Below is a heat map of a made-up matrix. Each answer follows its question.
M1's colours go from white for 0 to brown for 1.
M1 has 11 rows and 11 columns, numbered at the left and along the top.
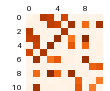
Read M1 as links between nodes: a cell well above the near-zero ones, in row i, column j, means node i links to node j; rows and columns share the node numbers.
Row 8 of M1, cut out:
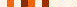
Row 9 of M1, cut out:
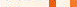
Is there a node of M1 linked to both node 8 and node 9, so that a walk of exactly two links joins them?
no
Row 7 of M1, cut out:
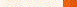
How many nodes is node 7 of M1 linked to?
2
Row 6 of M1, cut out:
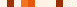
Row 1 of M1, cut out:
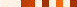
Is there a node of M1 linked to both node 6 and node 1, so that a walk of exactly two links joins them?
yes
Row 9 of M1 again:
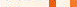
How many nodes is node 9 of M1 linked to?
2
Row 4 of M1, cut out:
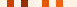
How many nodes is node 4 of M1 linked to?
4
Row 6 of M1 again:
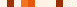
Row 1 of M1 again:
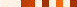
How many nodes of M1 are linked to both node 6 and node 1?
3
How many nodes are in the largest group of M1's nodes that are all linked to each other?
5
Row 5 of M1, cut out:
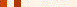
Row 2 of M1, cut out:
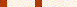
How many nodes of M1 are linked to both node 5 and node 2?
1
